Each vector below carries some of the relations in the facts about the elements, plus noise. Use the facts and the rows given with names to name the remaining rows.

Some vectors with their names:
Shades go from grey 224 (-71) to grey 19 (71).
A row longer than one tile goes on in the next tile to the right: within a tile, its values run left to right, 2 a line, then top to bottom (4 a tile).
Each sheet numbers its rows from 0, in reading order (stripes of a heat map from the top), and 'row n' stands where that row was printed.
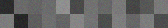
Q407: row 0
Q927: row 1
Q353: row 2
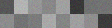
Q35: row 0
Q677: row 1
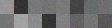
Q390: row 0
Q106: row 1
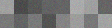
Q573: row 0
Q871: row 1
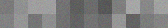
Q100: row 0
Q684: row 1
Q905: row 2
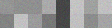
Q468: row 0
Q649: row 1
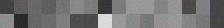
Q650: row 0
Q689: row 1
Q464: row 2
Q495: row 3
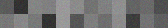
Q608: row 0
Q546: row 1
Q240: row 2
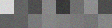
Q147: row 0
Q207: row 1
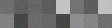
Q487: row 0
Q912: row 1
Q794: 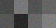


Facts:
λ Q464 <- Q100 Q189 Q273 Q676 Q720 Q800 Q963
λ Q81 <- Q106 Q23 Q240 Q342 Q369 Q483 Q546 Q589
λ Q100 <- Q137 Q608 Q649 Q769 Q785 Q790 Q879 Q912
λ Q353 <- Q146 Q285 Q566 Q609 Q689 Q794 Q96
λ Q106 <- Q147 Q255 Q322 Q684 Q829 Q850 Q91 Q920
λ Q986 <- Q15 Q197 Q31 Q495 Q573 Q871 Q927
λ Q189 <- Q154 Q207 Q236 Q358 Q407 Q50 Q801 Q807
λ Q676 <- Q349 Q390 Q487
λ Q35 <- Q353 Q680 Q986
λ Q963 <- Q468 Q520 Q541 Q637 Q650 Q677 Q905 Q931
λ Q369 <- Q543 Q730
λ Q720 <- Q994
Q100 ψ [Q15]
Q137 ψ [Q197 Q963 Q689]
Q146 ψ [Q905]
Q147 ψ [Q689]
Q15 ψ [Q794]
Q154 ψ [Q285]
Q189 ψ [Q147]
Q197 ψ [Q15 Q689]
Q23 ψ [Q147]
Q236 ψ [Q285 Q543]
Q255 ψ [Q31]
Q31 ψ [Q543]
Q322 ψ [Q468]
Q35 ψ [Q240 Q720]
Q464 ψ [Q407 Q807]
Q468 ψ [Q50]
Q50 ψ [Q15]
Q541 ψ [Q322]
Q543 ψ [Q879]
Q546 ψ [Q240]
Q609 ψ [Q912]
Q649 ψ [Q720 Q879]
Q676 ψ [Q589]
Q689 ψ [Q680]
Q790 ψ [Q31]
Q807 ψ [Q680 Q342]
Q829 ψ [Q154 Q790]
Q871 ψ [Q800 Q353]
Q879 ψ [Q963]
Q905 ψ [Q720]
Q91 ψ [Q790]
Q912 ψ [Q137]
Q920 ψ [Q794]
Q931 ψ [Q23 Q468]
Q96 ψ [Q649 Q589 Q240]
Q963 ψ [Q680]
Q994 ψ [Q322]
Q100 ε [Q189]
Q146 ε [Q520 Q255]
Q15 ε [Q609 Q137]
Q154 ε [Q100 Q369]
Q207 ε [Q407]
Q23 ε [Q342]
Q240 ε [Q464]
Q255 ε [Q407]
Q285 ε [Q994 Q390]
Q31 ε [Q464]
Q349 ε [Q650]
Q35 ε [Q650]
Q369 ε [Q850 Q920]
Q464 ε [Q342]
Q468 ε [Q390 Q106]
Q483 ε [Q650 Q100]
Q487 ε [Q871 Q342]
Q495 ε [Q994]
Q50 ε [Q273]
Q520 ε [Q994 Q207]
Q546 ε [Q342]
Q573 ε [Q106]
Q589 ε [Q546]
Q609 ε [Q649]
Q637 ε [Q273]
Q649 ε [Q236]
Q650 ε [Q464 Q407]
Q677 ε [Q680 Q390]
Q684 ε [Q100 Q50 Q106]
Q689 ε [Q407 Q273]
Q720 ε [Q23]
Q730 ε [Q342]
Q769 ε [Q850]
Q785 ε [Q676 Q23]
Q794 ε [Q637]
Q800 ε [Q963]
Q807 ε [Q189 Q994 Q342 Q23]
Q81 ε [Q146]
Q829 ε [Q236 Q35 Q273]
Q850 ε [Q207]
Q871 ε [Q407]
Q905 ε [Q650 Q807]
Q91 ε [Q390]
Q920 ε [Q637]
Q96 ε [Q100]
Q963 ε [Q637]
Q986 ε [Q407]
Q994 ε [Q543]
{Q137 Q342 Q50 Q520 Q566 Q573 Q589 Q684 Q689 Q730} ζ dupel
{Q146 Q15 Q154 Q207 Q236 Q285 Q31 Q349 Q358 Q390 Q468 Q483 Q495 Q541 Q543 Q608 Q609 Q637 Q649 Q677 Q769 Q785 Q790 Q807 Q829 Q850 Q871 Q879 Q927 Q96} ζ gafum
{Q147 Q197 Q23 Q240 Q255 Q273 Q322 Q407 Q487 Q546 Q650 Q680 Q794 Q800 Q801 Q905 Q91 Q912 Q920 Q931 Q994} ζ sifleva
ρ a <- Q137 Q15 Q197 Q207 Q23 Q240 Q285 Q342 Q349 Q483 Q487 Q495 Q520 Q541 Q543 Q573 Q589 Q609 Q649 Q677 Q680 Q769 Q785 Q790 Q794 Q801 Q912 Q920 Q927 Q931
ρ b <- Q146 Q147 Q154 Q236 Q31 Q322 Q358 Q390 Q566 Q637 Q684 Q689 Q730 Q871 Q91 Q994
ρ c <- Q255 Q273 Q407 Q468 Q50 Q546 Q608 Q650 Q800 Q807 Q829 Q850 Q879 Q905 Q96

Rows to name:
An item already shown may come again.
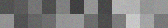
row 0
Q81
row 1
Q785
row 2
Q543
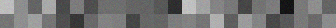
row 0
Q994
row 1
Q794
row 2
Q487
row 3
Q829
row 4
Q358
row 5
Q637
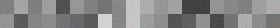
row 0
Q905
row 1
Q963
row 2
Q31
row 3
Q801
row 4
Q879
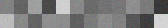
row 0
Q807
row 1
Q23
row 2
Q689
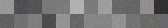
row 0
Q566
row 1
Q905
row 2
Q483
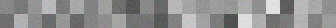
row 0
Q879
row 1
Q905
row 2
Q720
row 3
Q543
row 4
Q790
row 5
Q154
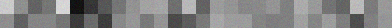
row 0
Q23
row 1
Q680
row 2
Q100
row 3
Q920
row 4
Q676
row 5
Q146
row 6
Q255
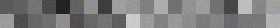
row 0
Q81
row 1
Q850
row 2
Q541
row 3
Q96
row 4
Q50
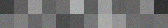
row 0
Q769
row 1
Q920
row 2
Q483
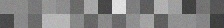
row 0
Q137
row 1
Q807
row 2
Q91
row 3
Q285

